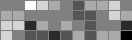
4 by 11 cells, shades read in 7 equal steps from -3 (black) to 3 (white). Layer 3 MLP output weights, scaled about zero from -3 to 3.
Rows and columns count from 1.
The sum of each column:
5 3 0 2 -1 0 -1 -2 2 5 -4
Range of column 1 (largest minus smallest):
2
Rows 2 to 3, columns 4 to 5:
0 0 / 1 0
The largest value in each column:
2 2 3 2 1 1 1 1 1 2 1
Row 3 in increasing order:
-2 -2 -1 0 0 0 0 1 1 2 2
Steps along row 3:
same down up down up down down up same down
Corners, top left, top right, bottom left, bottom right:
0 0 2 -3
